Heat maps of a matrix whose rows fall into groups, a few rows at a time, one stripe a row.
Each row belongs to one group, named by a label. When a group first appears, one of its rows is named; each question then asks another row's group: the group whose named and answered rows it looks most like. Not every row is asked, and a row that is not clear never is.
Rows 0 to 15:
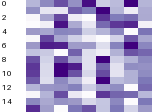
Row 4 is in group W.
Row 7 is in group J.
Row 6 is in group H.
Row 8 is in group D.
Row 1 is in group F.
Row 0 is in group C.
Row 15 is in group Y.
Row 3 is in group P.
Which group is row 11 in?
D
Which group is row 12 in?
W
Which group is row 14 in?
W
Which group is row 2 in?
P
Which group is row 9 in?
D
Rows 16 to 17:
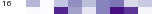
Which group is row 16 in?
F
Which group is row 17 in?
P
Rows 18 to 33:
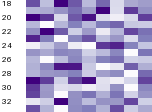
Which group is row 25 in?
W
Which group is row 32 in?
P
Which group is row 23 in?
Y
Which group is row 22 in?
H
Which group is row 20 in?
Y
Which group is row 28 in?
W
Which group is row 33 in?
Y
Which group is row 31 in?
Y
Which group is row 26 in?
F
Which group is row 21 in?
F
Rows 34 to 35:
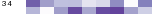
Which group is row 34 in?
W
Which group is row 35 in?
F
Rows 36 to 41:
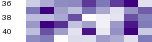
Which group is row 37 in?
H
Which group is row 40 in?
C
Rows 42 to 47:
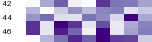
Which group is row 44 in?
C
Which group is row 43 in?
F
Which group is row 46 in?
D
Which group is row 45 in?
D
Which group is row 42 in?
P
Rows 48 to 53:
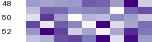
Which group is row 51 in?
D
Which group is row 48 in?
C
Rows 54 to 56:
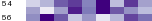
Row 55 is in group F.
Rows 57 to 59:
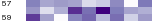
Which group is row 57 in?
W
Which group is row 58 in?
F
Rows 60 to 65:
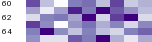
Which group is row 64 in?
H
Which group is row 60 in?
Y
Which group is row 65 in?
F
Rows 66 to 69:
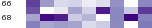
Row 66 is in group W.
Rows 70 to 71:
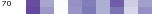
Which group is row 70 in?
Y
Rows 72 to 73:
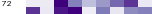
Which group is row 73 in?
D
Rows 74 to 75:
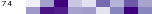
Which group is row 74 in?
P
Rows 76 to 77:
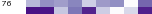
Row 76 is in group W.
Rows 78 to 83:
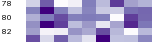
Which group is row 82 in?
F
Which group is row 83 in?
D
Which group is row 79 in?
H
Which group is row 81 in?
H
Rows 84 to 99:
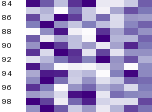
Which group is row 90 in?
H
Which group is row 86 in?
D
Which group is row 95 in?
H
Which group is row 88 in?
P
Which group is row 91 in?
D
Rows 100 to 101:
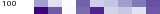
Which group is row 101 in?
Y
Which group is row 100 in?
J
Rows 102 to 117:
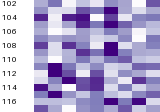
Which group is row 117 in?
Y
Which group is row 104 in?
D
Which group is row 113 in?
C
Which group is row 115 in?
H
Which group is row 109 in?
F
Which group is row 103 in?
F
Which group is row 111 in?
H
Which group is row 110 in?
F
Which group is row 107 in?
W
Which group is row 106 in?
F
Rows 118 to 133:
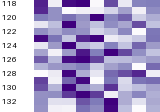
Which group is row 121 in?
P
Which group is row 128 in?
P
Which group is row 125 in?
F
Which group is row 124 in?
P
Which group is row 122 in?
W
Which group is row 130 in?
D
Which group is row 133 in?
F
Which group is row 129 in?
D
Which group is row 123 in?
Y
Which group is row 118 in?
D
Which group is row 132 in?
F
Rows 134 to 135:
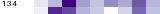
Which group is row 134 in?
P
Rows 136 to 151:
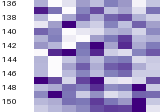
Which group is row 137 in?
Y
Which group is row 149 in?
H
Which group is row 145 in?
F
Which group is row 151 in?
C
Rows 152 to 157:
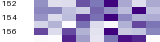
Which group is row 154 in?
F
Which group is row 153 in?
C
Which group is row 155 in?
J
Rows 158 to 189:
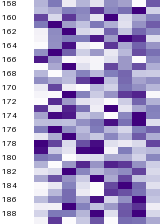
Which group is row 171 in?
P
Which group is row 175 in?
C
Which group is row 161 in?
H
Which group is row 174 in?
H
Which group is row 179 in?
Y
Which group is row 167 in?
P
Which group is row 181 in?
F
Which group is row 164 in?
P
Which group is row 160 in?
D
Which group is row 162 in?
P
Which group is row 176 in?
H
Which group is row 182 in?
P
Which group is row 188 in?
C
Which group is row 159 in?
C
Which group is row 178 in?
Y
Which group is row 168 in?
F
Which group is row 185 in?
P
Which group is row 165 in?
H
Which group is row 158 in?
W
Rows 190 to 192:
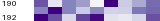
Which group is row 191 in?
H
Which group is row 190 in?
D
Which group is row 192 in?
Y
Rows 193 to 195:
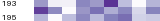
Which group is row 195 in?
F
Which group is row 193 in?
F
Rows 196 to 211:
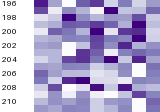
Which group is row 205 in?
W
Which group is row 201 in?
C
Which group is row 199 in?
C
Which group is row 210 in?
W
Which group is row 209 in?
J
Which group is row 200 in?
C
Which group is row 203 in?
J
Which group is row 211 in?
W
